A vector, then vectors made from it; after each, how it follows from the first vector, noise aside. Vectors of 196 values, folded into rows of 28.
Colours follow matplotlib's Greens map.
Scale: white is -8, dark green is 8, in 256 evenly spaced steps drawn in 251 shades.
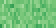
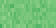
shrunk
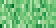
scaled up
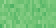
shrunk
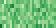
scaled up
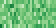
scaled up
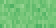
shrunk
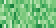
scaled up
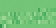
partly zeroed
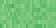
shrunk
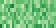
scaled up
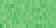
shrunk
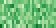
scaled up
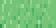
partly zeroed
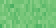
shrunk
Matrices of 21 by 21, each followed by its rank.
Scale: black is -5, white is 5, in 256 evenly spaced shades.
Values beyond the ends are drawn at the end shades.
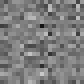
three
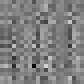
three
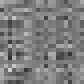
three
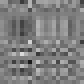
two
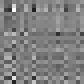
two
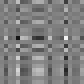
one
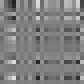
one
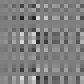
one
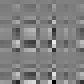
one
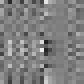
two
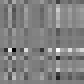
one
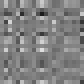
two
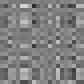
two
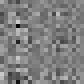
three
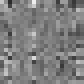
three
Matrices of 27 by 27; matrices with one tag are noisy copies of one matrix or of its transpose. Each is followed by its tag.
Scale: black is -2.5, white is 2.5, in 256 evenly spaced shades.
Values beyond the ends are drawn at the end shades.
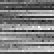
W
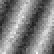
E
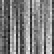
W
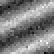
E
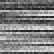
W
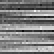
W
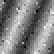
E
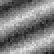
E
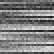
W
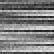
W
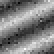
E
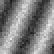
E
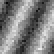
E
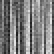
W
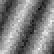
E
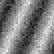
E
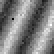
E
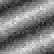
E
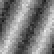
E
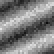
E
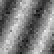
E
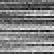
W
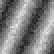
E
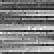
W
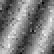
E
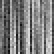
W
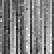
W
